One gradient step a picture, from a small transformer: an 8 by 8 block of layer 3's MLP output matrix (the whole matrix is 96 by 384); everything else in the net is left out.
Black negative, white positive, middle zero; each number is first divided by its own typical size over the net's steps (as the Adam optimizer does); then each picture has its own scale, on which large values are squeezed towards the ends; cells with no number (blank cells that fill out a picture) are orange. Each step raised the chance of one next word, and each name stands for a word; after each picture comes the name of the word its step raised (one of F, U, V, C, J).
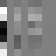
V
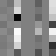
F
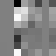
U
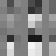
V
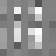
U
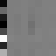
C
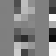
V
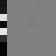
F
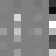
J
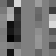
V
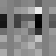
C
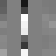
J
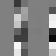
V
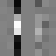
F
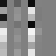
U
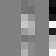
J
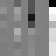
U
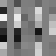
J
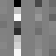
U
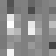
J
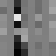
F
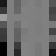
F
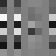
F
